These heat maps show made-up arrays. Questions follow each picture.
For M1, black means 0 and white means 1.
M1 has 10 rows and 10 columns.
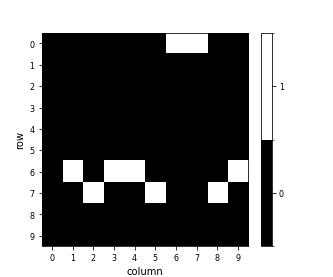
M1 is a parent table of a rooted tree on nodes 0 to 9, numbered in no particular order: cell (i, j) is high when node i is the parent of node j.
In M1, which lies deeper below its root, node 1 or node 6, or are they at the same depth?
node 1
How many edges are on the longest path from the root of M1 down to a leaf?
2
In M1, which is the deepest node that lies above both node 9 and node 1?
6
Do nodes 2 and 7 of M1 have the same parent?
no
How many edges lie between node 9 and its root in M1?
2
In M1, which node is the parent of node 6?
0
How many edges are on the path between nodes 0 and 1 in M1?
2
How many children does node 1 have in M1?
0
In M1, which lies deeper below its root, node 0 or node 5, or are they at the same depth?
node 5
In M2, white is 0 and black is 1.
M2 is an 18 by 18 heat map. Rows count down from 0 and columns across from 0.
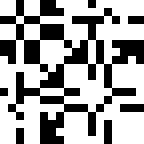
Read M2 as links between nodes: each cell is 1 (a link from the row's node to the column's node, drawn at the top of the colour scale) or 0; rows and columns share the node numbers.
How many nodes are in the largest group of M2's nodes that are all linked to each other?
3
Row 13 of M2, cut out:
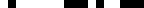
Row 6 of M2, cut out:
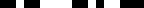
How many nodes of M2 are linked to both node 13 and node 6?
7
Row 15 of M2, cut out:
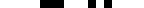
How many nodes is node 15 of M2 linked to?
5
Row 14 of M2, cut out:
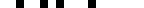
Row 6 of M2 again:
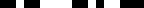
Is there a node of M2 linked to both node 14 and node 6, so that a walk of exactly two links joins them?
no
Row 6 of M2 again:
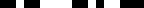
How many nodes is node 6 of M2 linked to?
10
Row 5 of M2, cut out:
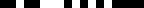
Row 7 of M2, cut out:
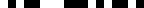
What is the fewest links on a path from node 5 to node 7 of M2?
2
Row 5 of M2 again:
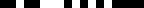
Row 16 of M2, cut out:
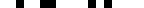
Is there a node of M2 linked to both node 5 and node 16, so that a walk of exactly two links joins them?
no
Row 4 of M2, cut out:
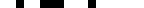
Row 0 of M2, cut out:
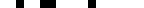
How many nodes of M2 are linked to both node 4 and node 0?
4
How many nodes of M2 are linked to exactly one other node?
0
